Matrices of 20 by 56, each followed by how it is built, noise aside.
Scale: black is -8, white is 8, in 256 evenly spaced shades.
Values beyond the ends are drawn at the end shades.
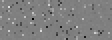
sparse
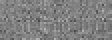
low rank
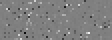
sparse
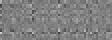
low rank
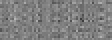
low rank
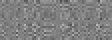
low rank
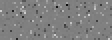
sparse
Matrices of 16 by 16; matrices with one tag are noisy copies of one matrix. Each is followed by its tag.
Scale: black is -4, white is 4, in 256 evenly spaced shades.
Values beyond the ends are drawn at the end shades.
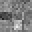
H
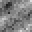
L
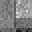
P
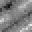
L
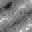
L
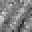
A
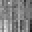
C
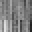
C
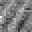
A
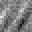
A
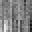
C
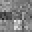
H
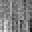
C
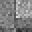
P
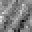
A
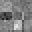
H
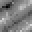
L
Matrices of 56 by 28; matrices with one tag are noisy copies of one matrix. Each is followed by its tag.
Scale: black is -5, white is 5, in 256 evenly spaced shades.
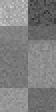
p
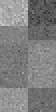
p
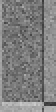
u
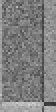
u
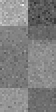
p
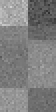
p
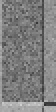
u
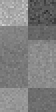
p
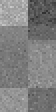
p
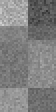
p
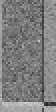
u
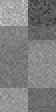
p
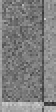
u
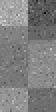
p
